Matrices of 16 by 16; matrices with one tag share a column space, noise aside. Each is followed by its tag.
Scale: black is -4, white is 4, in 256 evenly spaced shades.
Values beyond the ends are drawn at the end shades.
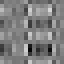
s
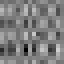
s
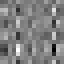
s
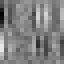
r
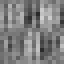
r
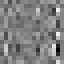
s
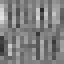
r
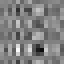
s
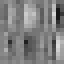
r
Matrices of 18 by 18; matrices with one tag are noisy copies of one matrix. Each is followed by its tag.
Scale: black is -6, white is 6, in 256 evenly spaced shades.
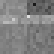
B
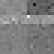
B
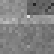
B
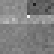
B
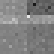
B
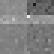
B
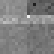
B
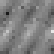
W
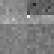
B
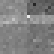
B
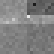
B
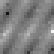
W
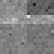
B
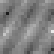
W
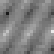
W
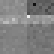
B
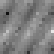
W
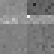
B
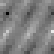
W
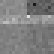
B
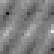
W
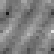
W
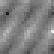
W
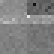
B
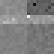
B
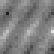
W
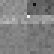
B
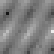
W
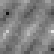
W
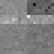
B
